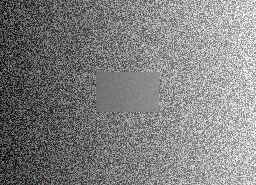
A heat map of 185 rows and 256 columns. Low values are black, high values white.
Stripes: none. Slope: up to the right. Calmest part: centre. Odd patch: calmer, in the centre.
